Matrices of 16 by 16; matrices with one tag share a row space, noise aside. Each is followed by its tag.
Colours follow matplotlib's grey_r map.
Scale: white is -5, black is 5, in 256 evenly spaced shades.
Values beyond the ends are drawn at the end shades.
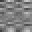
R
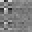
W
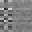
W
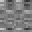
R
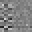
W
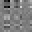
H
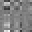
H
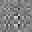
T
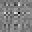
T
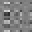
H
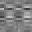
R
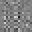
T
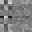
W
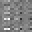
H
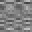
R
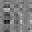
H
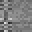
W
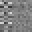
W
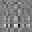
T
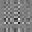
T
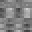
R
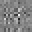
T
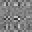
T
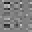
H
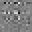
T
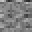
R
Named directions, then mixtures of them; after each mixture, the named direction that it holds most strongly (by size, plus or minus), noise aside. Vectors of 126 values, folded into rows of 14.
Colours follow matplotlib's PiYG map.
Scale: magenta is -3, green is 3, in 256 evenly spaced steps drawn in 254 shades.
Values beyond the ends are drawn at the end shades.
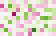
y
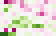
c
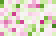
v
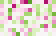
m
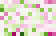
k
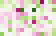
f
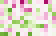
m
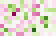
y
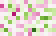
y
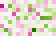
y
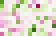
v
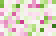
v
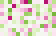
m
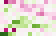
c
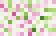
y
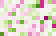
v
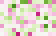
m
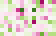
f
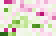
c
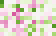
v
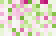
m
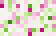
y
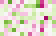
v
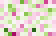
y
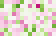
v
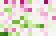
c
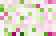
k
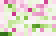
c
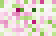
f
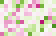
v
